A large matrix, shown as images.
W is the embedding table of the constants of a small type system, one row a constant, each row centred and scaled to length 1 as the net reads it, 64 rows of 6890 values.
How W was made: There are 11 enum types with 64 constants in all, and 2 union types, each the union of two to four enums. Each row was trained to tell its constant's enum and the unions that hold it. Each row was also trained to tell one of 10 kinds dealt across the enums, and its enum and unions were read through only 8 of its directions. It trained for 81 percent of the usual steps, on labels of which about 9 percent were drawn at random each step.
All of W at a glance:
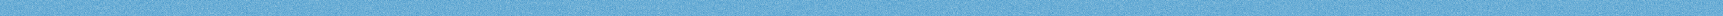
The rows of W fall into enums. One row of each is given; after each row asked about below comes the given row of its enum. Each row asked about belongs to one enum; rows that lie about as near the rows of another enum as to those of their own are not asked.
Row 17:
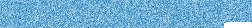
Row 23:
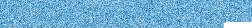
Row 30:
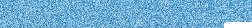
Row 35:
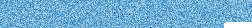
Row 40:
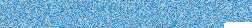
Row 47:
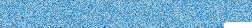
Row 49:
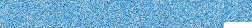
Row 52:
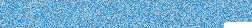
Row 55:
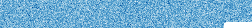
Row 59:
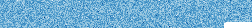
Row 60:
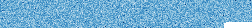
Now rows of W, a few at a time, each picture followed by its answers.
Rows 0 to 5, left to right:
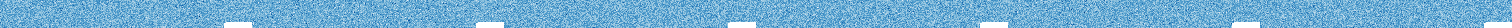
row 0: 60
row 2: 23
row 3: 60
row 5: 40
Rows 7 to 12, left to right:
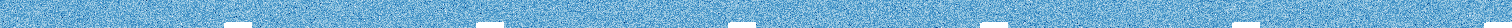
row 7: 35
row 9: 59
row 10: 17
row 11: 59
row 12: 55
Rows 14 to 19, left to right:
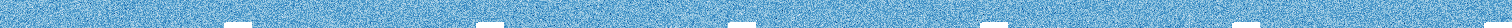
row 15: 17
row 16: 23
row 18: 40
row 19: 30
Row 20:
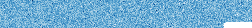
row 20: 35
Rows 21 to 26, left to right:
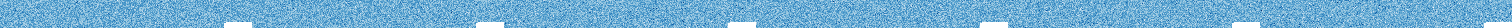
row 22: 35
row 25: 60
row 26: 35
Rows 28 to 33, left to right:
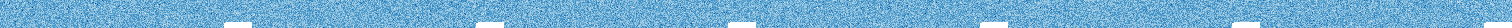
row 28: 60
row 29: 52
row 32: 52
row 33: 60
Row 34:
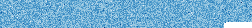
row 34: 55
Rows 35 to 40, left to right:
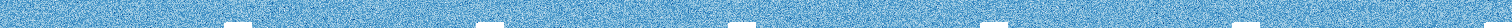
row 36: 17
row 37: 35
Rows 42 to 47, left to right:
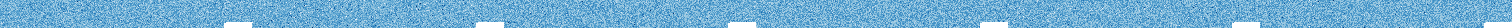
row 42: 17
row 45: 30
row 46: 59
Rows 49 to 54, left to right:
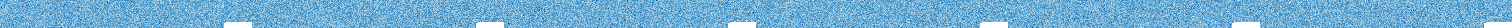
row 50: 17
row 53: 55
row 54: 40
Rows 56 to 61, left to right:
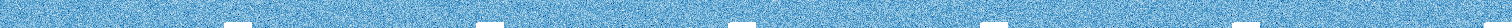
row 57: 47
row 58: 40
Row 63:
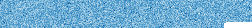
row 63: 52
